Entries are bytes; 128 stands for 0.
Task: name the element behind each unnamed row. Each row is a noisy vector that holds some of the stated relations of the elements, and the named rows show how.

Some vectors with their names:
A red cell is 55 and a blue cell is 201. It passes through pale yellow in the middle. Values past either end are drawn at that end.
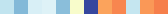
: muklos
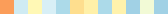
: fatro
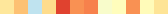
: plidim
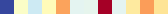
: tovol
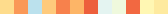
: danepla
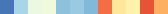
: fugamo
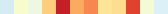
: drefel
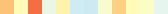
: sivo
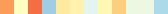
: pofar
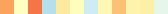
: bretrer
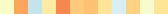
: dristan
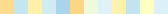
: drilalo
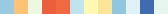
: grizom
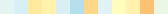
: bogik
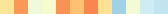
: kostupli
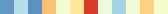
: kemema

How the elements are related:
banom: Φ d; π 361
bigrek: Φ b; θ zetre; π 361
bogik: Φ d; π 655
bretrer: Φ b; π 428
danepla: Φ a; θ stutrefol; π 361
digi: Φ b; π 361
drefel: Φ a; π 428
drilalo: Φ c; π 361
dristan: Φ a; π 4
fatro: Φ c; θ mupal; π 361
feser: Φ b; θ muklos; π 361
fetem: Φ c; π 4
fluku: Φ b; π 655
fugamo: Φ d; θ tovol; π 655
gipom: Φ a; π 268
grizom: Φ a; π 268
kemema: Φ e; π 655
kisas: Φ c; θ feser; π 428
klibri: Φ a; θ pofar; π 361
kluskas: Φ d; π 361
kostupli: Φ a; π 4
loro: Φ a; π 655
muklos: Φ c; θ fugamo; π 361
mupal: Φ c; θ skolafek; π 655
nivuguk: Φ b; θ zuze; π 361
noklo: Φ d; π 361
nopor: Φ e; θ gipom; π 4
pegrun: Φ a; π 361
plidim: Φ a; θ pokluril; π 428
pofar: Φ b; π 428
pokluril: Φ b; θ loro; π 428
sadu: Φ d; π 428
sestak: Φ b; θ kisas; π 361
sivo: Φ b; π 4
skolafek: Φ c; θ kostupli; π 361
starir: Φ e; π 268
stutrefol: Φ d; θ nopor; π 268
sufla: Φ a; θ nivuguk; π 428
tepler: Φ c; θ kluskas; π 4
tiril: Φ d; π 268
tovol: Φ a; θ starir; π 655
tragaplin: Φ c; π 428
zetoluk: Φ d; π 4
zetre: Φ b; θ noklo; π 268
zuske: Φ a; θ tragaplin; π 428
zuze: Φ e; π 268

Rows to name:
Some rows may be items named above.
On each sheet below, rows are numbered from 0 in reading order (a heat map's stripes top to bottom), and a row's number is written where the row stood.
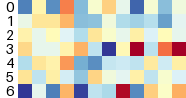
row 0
zuze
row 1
stutrefol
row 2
banom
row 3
sestak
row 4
tiril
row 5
drilalo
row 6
starir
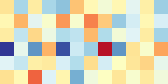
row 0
tragaplin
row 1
loro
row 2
mupal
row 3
starir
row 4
bogik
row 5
fluku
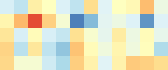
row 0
bogik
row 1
zetre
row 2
banom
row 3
tragaplin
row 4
sadu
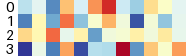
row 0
nopor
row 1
zuze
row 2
fluku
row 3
starir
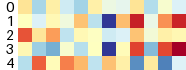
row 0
drilalo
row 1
feser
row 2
bigrek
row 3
kisas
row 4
gipom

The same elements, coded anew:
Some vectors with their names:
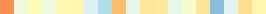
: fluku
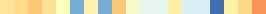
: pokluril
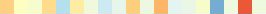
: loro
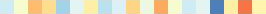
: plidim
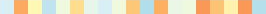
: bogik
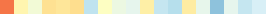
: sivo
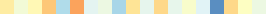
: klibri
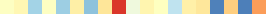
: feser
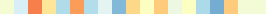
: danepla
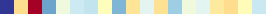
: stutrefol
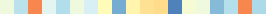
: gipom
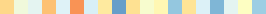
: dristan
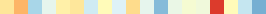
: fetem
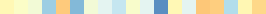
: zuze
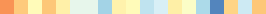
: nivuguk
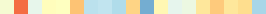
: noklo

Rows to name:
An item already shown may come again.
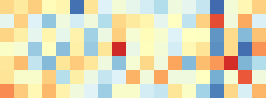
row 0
zetre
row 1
tragaplin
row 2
sestak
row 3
feser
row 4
skolafek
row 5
loro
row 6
nivuguk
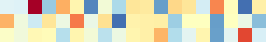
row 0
nopor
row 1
kostupli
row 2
drefel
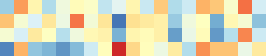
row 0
sadu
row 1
kostupli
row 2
grizom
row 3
kisas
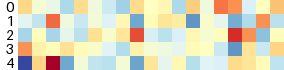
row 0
kemema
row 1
gipom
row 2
muklos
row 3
bigrek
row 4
stutrefol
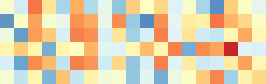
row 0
danepla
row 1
fugamo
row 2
tovol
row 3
mupal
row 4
tovol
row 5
starir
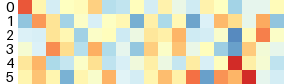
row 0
digi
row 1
tiril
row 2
zuske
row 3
danepla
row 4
drilalo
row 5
mupal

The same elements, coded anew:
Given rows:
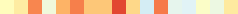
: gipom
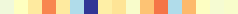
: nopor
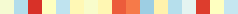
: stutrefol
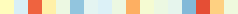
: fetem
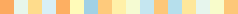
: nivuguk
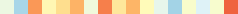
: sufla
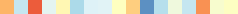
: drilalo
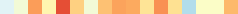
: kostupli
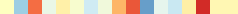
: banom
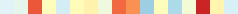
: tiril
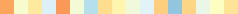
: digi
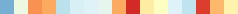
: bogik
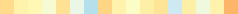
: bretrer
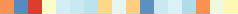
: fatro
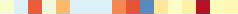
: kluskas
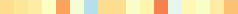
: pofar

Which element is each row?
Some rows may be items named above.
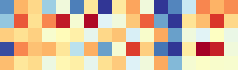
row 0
kisas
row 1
tovol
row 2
zetre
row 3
fugamo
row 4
zetre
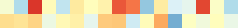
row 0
stutrefol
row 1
zetre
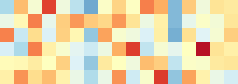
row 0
kemema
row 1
grizom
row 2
bigrek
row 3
sadu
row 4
sivo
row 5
zuze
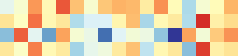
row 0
kostupli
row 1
tragaplin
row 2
feser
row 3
tragaplin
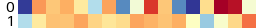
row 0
fugamo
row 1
loro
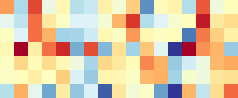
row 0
skolafek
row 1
sadu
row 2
mupal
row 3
starir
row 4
fluku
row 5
sivo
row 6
sestak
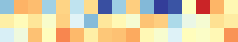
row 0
muklos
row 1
sivo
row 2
drefel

